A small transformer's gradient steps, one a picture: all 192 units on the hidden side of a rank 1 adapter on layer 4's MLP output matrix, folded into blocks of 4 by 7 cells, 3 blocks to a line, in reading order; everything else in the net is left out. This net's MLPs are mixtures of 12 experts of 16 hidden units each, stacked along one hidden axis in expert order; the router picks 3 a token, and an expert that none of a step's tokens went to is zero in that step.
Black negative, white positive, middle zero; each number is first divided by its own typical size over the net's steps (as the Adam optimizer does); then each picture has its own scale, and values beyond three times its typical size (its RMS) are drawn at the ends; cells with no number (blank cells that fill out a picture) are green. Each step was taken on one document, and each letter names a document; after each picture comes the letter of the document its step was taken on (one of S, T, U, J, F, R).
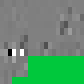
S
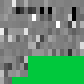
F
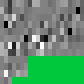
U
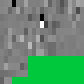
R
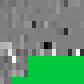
S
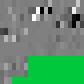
R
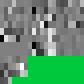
F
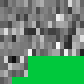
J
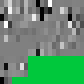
R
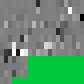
S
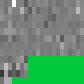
R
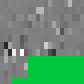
S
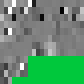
J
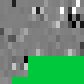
R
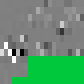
S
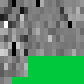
U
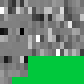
F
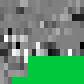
F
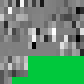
J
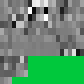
J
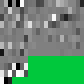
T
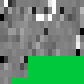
F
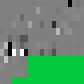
S
